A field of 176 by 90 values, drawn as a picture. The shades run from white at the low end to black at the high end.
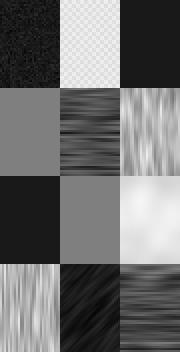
The table splits into 4 rows of 3 panels. Panel 1,1: very high, fine-grained, faint in contrast. Panel 1,2: very low, checkered, faint in contrast. Panel 1,3: very high, flat. Panel 2,1: middling, flat. Panel 2,2: high, streaked across. Panel 2,3: low, streaked downward. Panel 3,1: very high, flat. Panel 3,2: middling, flat. Panel 3,3: very low, smooth, faint in contrast. Panel 4,1: low, streaked downward. Panel 4,2: very high, slanting up to the right, faint in contrast. Panel 4,3: high, streaked across.
